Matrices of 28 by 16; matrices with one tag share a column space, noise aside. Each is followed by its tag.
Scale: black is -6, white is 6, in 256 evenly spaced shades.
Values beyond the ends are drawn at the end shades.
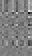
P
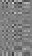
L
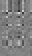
P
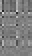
P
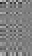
L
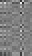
L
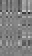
P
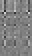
P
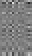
L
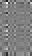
L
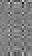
L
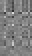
P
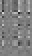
P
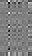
L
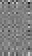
L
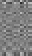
L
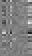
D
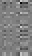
L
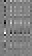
D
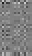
L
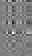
D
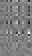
D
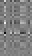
D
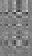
P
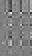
P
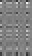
L
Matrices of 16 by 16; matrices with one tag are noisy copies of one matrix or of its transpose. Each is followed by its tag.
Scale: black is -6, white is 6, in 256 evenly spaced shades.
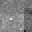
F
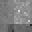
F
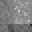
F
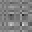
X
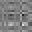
X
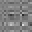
X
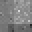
F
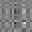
X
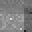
F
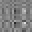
X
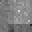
F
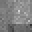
F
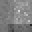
F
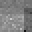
F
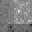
F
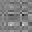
X
